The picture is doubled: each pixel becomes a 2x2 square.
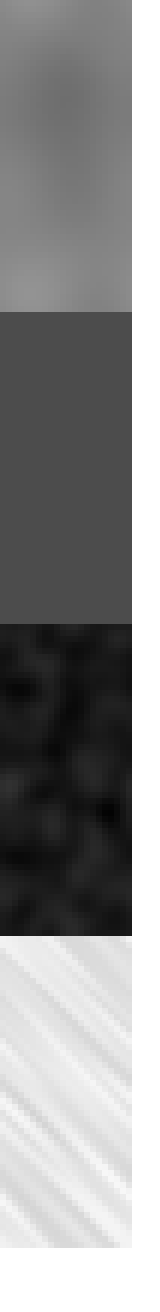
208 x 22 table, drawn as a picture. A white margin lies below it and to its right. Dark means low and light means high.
It is made of 4 by 1 panels. Panel 1,1: middling, smooth, faint in contrast. Panel 2,1: low, flat. Panel 3,1: very low, blotchy, faint in contrast. Panel 4,1: very high, slanting down to the right, faint in contrast.
